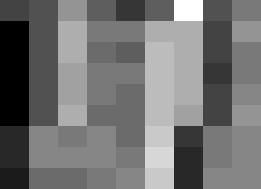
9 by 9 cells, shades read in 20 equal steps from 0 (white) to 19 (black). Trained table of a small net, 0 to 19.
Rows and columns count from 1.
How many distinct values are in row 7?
6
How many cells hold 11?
7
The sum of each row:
97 92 96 95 94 94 93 91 96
